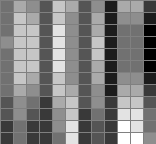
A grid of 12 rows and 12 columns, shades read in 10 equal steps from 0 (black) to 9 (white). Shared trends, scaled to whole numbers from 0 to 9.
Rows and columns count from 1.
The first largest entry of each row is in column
5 2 5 5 5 5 2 5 6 10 10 10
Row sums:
54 53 52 54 53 52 53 54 54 53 51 52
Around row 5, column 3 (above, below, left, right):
7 7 7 3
